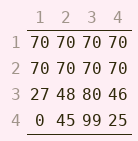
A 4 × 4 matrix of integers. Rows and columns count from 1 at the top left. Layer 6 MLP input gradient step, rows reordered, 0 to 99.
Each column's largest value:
70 70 99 70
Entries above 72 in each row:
0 0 1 1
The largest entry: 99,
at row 4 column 3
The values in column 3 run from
70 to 99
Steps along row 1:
same same same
